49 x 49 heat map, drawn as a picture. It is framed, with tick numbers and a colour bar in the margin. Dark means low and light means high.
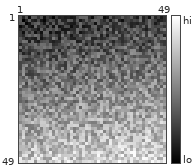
Slope: up to the bottom. Stripes: none. Ninth with the highest average: bottom right. Grain: fine. Average level on the scale: 50%.
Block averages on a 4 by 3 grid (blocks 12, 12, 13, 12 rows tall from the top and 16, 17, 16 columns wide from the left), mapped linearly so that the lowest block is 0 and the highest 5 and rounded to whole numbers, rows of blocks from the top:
0 0 0
1 2 2
3 3 3
4 5 5
